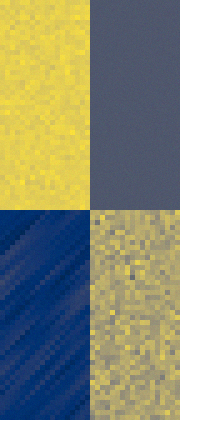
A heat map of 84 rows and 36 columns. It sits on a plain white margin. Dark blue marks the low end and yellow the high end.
It is made of 2 by 2 panels. Panel 1,1: very high, fine-grained, faint in contrast. Panel 1,2: low, flat. Panel 2,1: very low, slanting up to the right, faint in contrast. Panel 2,2: high, fine-grained.
